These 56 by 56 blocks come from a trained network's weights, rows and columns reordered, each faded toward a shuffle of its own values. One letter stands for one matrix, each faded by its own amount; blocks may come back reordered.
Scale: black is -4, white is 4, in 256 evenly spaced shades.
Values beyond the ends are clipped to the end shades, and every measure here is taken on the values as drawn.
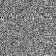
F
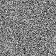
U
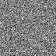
U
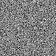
U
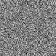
F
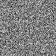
U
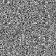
F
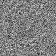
U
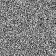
U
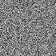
U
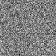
F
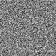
U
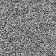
U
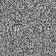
F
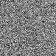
U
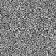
F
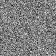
U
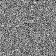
U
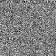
F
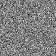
U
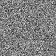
U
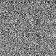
F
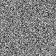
U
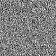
F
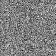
U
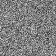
U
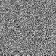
F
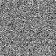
F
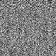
F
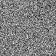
U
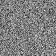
U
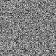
F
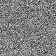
U
